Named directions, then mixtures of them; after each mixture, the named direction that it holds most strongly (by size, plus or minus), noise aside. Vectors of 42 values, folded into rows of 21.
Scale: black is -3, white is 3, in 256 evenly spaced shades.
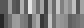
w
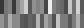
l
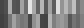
w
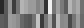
l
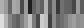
w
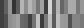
w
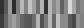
w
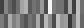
l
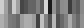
l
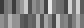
l
